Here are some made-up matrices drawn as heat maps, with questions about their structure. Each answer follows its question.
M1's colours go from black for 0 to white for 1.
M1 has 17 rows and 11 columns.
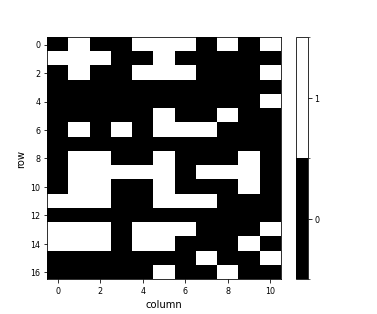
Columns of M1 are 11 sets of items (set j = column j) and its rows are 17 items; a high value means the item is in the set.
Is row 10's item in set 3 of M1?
no
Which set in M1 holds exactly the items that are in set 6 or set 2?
1
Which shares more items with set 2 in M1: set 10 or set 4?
set 4
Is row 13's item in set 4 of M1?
yes
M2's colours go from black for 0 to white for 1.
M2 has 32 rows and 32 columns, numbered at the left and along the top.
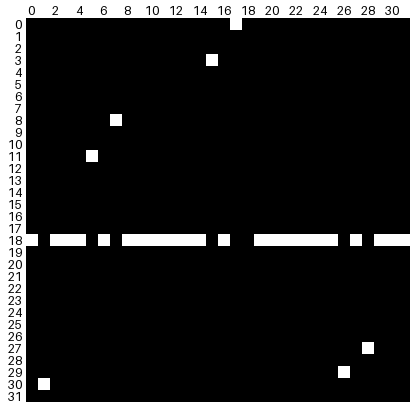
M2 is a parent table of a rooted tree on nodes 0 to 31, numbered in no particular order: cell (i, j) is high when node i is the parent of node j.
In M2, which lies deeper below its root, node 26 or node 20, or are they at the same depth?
node 26
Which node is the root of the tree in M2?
18
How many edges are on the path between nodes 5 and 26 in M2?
4
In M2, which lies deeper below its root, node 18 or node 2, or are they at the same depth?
node 2
